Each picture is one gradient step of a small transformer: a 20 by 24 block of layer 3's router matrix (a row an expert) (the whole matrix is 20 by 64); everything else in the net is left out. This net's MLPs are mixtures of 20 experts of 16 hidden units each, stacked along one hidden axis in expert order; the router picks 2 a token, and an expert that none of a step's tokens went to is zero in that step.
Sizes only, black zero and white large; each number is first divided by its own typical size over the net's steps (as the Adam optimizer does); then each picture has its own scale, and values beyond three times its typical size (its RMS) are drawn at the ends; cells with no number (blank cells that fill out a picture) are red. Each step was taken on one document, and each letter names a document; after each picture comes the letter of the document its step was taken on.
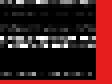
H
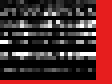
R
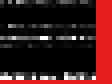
H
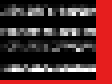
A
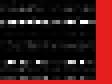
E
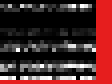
A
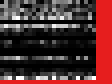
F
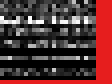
F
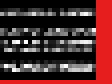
A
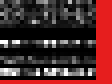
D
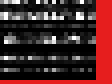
D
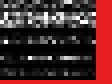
D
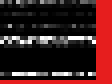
H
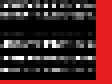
D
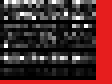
D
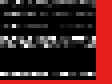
H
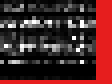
E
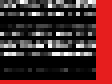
R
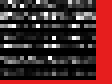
D
